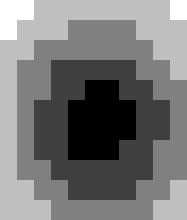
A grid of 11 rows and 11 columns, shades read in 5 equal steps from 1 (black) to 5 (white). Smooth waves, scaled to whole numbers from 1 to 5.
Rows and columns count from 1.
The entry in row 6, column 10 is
2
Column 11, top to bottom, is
5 4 4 4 3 3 3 3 3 4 4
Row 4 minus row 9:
0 0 0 0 0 0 0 0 1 0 1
